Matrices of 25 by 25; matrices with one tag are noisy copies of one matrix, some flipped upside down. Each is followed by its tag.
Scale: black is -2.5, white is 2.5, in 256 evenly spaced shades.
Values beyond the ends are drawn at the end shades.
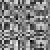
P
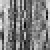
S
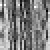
S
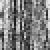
S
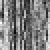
S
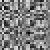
P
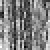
S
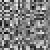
P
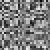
P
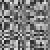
P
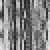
S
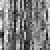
S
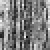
S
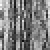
S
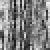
S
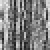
S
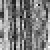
S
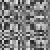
P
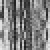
S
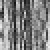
S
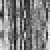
S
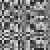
P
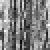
S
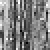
S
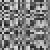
P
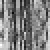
S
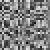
P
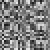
P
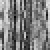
S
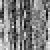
S
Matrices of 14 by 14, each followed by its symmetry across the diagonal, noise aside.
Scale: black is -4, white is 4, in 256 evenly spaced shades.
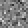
antisymmetric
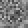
symmetric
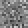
neither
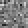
antisymmetric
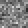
neither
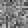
antisymmetric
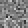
neither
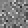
symmetric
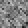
symmetric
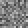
symmetric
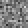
antisymmetric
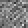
neither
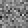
neither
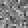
antisymmetric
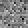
neither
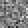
antisymmetric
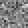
neither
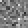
symmetric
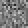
neither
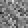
antisymmetric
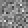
symmetric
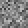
symmetric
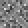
symmetric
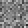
antisymmetric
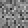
neither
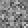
symmetric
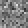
neither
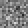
antisymmetric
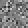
antisymmetric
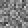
symmetric
